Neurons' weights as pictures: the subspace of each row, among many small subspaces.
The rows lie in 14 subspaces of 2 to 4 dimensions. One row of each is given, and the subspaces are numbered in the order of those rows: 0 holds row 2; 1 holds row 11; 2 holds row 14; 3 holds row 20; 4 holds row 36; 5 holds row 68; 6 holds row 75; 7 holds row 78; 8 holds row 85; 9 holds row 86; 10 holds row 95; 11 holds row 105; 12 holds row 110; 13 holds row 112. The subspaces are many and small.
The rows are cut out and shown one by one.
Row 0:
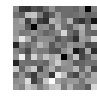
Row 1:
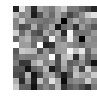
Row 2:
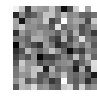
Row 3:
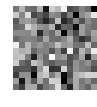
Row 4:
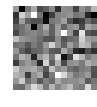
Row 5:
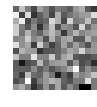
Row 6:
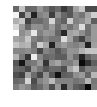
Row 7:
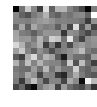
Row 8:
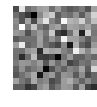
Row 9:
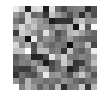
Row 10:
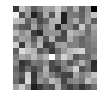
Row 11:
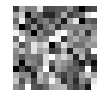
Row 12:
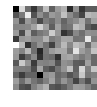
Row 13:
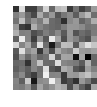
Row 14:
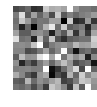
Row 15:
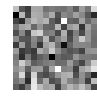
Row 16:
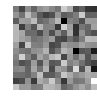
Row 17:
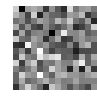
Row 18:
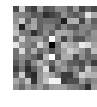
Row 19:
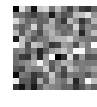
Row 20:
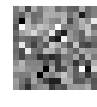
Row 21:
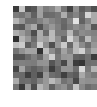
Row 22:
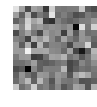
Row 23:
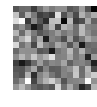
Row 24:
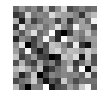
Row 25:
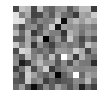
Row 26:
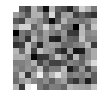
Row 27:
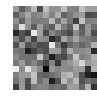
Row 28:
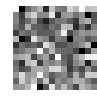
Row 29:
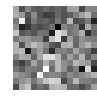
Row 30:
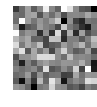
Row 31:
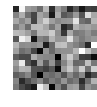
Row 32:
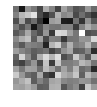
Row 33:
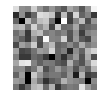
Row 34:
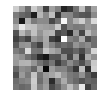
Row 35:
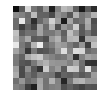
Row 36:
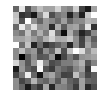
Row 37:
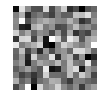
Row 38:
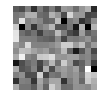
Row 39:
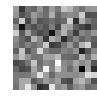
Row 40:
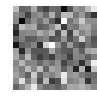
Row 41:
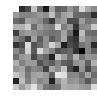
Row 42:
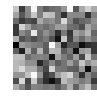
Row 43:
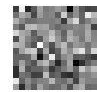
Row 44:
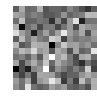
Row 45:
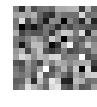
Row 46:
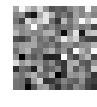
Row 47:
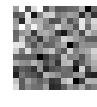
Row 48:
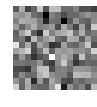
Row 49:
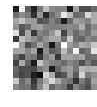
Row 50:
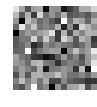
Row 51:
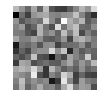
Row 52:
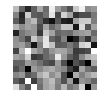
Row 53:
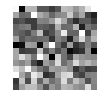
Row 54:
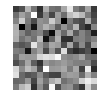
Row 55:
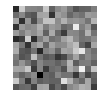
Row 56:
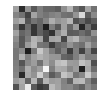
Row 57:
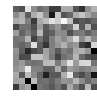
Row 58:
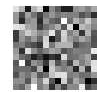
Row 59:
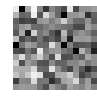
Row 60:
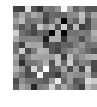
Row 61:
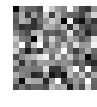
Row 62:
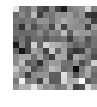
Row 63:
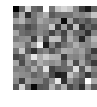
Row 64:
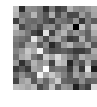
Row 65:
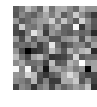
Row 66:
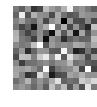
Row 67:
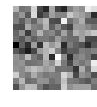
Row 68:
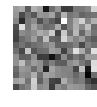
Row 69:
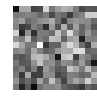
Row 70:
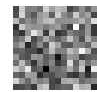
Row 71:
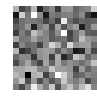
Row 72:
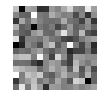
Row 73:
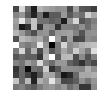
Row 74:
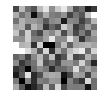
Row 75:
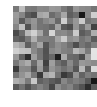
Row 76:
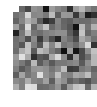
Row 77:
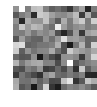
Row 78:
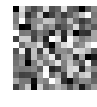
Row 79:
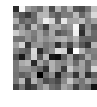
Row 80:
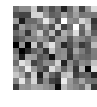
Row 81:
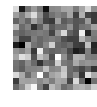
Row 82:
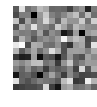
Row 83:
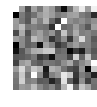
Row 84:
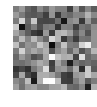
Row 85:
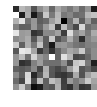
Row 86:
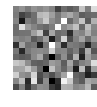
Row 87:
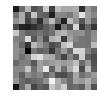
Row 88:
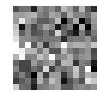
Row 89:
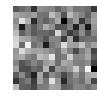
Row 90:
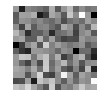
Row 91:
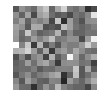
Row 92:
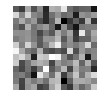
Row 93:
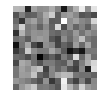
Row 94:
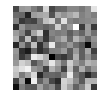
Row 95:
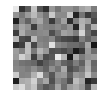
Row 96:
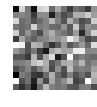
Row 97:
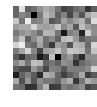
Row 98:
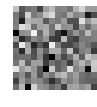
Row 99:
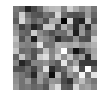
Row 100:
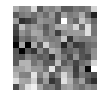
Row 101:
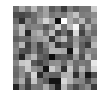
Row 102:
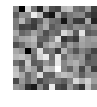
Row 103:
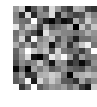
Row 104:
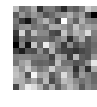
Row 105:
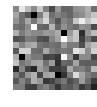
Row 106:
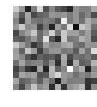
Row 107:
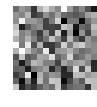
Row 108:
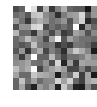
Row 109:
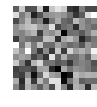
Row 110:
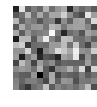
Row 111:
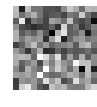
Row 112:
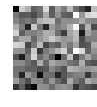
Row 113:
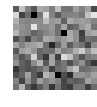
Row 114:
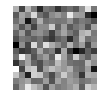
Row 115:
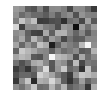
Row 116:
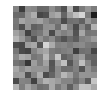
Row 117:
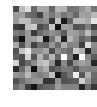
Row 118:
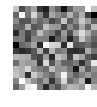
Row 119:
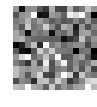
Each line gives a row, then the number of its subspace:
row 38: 4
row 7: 2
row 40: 5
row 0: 11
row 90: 6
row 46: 11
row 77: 10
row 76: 13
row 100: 4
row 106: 2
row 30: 5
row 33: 11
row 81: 9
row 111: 3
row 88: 4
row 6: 11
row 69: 13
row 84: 3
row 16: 6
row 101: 13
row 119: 6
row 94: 9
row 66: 2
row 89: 4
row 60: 2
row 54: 5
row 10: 8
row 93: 0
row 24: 12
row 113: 8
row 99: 2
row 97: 9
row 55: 3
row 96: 10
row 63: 2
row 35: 0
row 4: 8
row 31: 7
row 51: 0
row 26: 13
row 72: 10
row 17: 12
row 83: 0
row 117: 11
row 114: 4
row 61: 2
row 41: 9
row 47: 10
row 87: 9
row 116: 6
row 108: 2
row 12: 12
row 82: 10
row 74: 5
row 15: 8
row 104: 4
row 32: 8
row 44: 1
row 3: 0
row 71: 8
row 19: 10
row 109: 0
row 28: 7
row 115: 3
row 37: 7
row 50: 5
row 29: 3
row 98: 1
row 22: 9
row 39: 7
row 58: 2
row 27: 1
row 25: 11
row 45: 9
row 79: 13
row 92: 0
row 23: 11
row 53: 9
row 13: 7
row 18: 3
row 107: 5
